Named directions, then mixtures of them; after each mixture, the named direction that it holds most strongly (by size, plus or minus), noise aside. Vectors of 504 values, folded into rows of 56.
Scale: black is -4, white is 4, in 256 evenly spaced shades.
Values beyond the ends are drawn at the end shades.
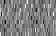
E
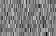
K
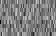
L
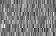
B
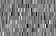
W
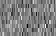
W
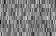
L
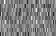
E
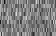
L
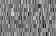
K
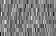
E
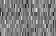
E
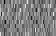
E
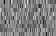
K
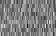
B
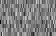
L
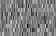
W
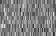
B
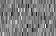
W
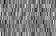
E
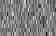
K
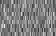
B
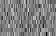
K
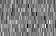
W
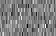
W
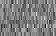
B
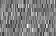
W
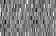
E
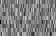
L
